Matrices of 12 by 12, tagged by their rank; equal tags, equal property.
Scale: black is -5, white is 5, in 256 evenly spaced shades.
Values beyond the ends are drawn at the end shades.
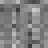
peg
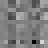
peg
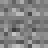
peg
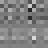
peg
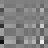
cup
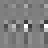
cup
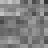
peg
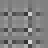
cup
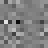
peg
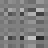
cup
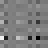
cup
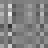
cup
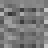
peg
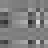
cup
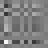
cup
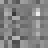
peg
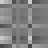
cup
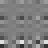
cup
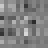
peg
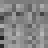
peg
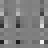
cup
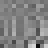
peg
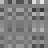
cup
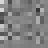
peg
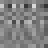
peg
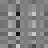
cup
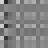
cup
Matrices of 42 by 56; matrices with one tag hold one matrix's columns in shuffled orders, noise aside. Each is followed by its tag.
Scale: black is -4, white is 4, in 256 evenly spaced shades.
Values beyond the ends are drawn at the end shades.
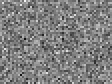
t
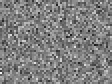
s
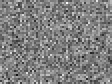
t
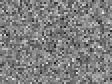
s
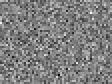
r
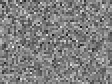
s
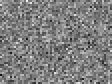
t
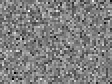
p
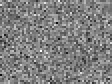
t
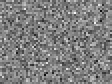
r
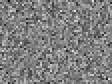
p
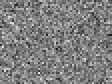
s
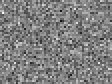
r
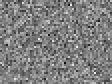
s
